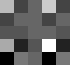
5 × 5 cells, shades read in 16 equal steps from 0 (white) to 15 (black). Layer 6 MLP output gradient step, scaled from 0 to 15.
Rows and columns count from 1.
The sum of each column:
45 51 46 38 51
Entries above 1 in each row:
5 5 5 4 5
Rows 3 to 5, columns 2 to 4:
10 9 9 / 13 10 0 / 8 9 15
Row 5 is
15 8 9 15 8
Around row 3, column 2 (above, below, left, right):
9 13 10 9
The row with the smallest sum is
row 1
